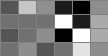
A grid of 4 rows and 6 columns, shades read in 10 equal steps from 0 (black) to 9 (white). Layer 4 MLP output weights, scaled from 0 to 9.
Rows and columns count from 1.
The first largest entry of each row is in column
2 4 5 5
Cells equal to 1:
2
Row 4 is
4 5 3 4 8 5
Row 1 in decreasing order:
7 5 5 3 1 0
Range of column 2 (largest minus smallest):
3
